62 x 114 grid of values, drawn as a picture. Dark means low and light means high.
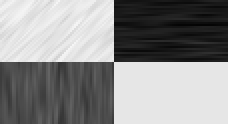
The table splits into 2 rows of 2 panels. Panel 1,1: very high, slanting up to the right, faint in contrast. Panel 1,2: very low, streaked across, faint in contrast. Panel 2,1: low, streaked downward, faint in contrast. Panel 2,2: very high, flat.
